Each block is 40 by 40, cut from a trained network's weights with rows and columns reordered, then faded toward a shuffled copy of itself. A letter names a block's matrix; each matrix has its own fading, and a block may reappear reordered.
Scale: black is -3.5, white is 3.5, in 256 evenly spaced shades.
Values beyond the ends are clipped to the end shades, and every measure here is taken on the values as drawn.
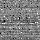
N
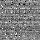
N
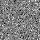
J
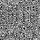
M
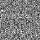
M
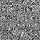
M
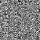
M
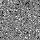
J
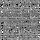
N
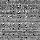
N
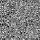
M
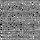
N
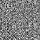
M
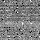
N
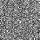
M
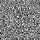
M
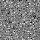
J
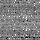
N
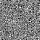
J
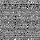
N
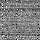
N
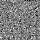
J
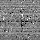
N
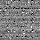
N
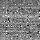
N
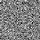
M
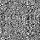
M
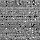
N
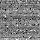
N
